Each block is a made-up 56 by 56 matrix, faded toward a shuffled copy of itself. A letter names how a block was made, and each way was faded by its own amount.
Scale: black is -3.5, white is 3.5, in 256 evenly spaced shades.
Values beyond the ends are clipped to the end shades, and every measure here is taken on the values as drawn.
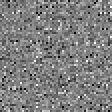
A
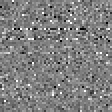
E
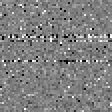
E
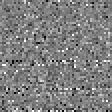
E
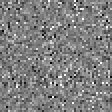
A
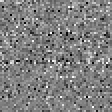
E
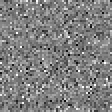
A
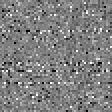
E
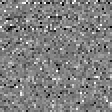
E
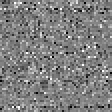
E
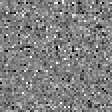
E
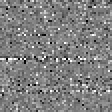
E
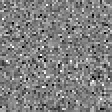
A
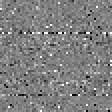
E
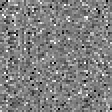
A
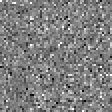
A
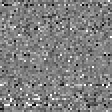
E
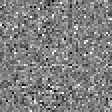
A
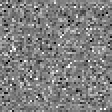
A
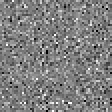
A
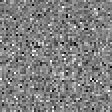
A
